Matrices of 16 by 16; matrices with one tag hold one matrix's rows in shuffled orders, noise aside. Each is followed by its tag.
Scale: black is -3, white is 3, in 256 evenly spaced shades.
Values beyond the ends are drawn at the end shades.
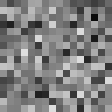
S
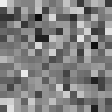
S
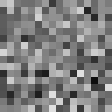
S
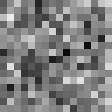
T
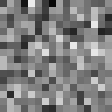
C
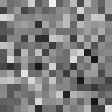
S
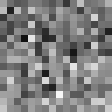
C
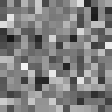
S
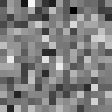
C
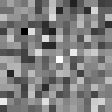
C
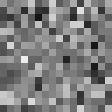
S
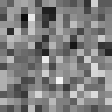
C
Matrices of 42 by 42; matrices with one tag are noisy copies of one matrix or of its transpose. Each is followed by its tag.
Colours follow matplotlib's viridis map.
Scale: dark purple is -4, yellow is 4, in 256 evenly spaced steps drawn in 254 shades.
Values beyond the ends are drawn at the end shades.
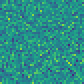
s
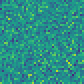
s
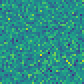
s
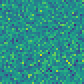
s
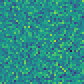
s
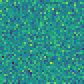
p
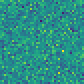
p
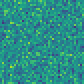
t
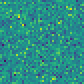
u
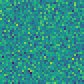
p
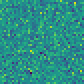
p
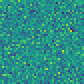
p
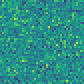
u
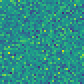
p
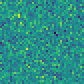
u
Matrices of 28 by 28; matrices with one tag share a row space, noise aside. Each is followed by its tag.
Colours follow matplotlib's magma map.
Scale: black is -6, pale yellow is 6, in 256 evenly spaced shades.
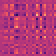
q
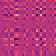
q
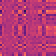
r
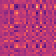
q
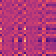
r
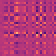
q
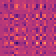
q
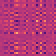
q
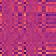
r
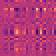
q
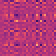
q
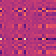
r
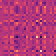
q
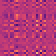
q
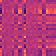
r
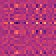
q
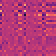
r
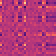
r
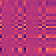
r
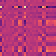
r
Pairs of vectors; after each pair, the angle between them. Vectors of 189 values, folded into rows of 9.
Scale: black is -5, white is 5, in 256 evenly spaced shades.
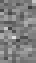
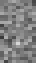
partly opposed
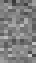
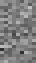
partly opposed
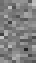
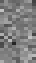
partly opposed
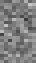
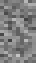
nearly parallel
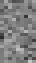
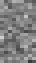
nearly opposite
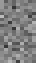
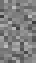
nearly opposite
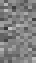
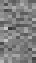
nearly opposite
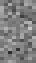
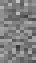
partly aligned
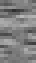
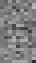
orthogonal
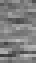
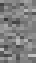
partly aligned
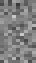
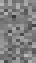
nearly opposite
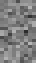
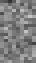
partly opposed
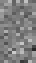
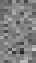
nearly opposite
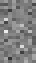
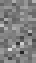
partly aligned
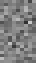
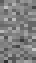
orthogonal
